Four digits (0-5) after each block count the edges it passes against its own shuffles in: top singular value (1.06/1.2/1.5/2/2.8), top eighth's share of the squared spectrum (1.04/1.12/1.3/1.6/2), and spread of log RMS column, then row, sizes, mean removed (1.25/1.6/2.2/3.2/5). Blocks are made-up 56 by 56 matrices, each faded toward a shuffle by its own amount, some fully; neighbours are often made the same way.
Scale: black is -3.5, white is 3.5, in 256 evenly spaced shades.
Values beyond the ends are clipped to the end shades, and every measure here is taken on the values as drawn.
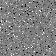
0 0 0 0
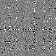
3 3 2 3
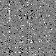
2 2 2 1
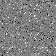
0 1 0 0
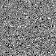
1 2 2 2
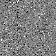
1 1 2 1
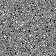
0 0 0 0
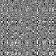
4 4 3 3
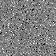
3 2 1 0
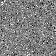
1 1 0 0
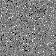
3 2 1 0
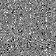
2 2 2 1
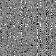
3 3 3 1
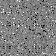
3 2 0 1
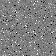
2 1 0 0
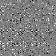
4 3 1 2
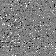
3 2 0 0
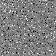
3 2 0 0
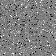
2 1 0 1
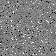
1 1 0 0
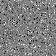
2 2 0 0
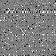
4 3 1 2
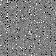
2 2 2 0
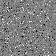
0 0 0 0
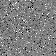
0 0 0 0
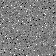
0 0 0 0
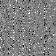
2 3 2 0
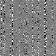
3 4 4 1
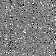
2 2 2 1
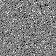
0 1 0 0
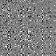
4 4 3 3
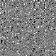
3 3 2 1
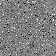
0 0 0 0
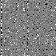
4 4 2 1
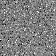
0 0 0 0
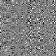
4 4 3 2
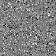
3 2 1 1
